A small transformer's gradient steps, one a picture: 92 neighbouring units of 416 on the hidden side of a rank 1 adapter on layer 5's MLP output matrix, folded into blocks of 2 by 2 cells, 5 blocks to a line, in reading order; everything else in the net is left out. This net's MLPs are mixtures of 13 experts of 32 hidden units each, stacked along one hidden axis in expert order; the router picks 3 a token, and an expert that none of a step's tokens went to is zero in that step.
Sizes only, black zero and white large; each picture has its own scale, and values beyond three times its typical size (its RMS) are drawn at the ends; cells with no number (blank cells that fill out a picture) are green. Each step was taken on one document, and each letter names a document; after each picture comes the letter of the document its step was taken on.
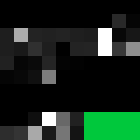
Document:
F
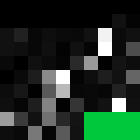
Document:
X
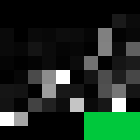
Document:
X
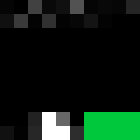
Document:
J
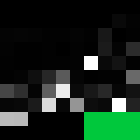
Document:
X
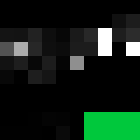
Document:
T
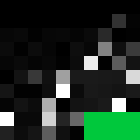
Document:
F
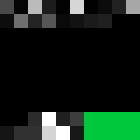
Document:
J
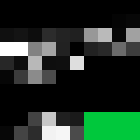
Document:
T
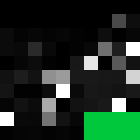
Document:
F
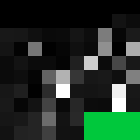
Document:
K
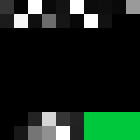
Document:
J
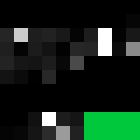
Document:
F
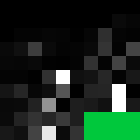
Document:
K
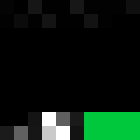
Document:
J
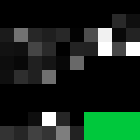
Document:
F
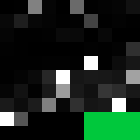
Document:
X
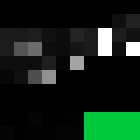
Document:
T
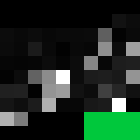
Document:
X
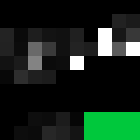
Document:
T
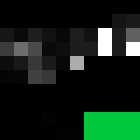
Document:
T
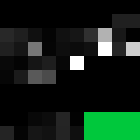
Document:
T
